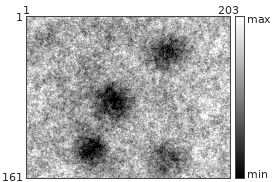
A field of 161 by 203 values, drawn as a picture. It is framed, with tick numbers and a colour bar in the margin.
Dips: four. Ninth with the highest average: middle right. Ninth with the lowest average: centre. Odd rows or columns: none.
